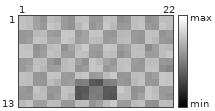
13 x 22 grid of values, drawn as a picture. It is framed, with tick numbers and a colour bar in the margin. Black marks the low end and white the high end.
The ninth with the lowest average is the bottom middle. An odd patch, lower than its surroundings, sits in the bottom middle. Values change most from cell to cell in the bottom middle.
